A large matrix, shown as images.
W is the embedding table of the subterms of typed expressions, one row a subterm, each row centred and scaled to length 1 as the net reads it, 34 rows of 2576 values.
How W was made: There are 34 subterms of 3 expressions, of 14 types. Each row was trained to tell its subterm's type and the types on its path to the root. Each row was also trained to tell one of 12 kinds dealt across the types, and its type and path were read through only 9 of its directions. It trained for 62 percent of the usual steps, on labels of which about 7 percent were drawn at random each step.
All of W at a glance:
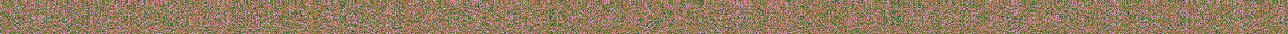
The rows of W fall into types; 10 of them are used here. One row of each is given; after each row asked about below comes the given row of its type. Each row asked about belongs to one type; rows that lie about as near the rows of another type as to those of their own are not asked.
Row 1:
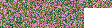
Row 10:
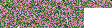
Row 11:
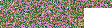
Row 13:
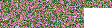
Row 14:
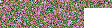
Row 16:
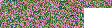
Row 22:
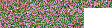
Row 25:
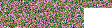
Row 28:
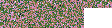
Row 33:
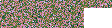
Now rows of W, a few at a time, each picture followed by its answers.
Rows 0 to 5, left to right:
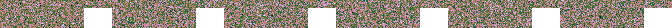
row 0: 33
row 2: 33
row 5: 16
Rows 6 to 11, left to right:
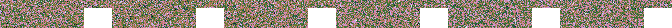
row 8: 22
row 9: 14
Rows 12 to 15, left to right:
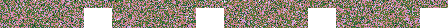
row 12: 13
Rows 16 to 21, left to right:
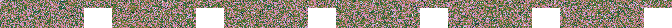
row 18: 22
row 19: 28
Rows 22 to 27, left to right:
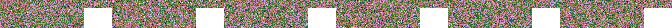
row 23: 13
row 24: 33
